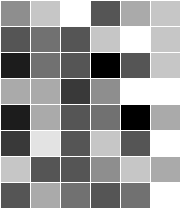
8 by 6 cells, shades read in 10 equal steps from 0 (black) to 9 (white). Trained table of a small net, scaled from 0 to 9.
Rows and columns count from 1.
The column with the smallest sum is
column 1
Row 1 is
5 7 9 3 6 7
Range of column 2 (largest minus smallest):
5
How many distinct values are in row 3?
5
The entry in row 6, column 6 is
9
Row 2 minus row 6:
1 -4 0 0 6 -2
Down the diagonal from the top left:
5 4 3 5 0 9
